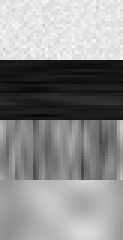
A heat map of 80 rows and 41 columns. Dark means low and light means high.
It is made of 4 by 1 panels. Panel 1,1: very high, fine-grained, faint in contrast. Panel 2,1: very low, streaked across, faint in contrast. Panel 3,1: middling, streaked downward. Panel 4,1: high, smooth.
